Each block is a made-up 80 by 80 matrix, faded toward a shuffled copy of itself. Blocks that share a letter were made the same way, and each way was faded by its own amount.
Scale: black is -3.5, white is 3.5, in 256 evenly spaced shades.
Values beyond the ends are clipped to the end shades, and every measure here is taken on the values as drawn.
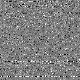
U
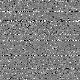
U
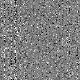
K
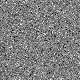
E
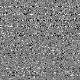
U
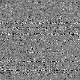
U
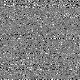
U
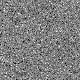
E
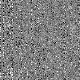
K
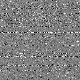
U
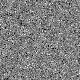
E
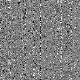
K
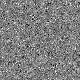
E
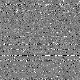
U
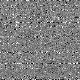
U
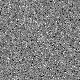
E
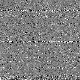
U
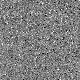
E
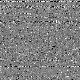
U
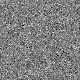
E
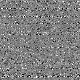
U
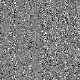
K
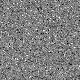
E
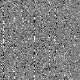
K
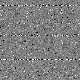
U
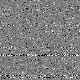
U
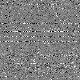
U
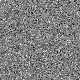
E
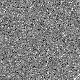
E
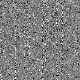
K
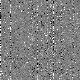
K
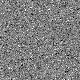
E
